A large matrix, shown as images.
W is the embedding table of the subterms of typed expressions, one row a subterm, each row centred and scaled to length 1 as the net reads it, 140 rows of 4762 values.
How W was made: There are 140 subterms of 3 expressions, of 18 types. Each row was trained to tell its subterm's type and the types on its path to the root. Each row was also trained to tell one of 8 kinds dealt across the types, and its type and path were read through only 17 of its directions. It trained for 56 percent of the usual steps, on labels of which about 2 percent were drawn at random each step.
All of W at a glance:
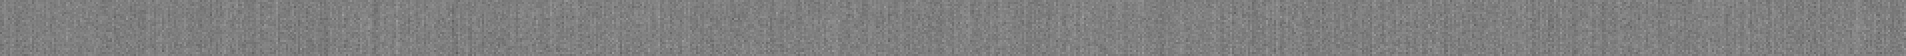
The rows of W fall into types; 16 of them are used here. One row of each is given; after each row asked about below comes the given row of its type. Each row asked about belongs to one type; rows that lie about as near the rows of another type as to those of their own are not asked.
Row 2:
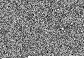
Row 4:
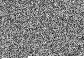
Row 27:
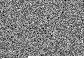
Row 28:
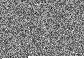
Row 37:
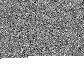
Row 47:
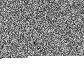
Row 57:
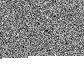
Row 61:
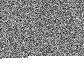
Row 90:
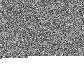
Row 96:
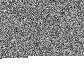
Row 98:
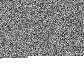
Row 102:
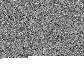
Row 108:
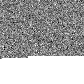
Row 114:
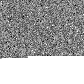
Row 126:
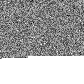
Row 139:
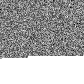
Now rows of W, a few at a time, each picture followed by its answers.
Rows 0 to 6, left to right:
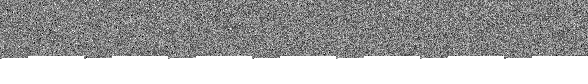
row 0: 102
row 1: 61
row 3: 28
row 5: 2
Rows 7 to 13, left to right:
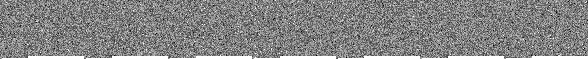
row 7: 2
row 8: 96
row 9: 27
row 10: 102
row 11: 61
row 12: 28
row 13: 27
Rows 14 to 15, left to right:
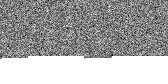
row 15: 28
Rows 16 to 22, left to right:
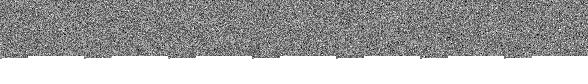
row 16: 96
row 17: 47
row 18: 139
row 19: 102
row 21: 96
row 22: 27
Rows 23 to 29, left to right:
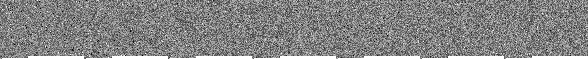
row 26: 57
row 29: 47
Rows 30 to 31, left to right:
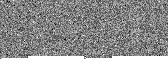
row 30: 102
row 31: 37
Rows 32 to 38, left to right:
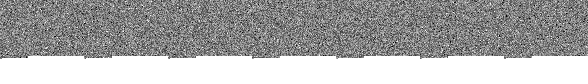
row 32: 98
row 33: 139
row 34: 57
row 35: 27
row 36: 28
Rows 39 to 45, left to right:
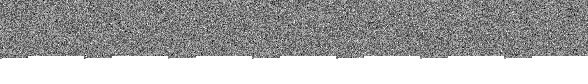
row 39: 37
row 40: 108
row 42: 37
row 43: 27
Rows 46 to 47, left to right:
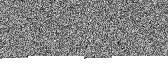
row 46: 98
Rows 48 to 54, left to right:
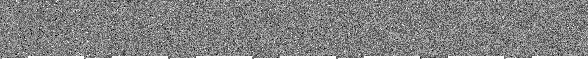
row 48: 126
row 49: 2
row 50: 98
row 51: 114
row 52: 90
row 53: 37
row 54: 108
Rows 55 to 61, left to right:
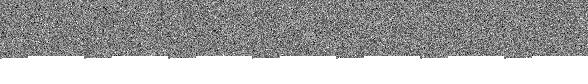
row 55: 2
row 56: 114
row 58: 90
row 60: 57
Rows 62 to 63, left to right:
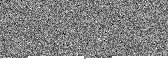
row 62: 28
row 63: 90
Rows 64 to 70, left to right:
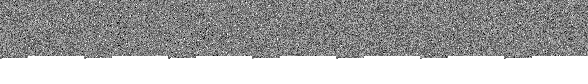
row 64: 47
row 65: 61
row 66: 108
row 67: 98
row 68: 98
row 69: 96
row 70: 37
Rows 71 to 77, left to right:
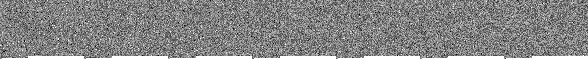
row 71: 114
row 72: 27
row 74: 108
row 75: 2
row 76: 2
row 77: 28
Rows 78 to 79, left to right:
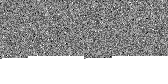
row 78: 96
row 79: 37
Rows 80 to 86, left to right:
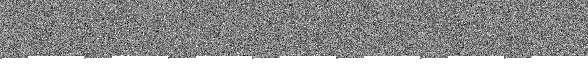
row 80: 98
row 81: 4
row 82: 98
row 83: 126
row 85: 37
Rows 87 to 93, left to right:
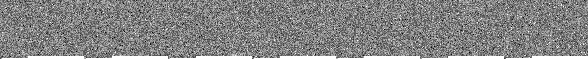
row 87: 47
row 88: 139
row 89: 108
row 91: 114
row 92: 27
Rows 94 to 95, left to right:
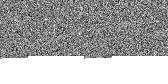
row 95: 2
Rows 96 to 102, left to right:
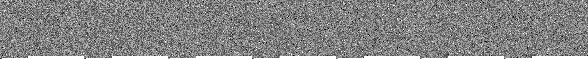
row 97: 96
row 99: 96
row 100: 102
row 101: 28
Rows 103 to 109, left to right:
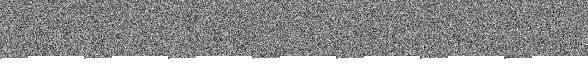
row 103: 90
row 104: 37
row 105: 47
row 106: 139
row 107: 57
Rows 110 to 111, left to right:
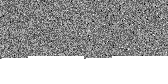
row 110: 108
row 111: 90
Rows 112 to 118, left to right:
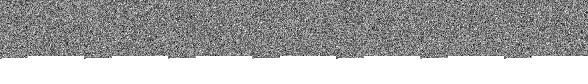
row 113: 126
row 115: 4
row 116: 114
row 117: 139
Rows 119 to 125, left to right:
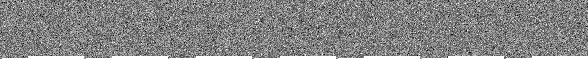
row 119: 96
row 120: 126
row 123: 2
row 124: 57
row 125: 47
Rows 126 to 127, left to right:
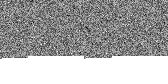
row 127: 47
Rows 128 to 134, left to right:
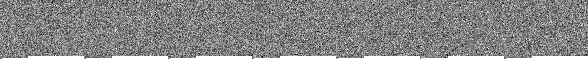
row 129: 98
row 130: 139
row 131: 108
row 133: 102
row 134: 47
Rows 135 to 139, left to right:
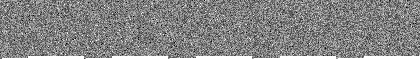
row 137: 27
